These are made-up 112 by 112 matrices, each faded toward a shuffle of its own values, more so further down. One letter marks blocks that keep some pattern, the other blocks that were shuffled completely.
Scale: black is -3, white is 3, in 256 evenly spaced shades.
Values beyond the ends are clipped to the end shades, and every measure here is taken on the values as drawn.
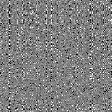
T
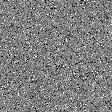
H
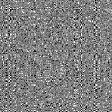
T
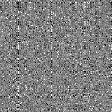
T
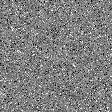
H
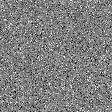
H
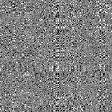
T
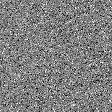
H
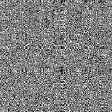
T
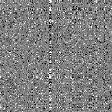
T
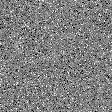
H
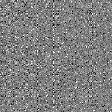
T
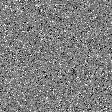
H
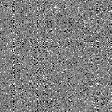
T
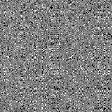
T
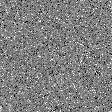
H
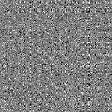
T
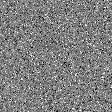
H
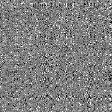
T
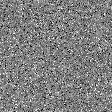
H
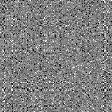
T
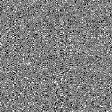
T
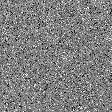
H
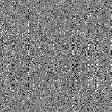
T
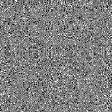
T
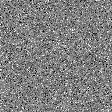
H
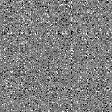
T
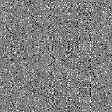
T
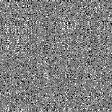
T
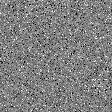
H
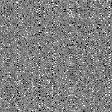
T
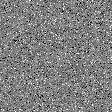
H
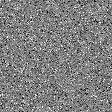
H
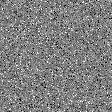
H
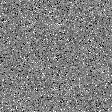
H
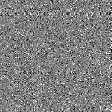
T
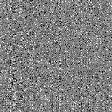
T
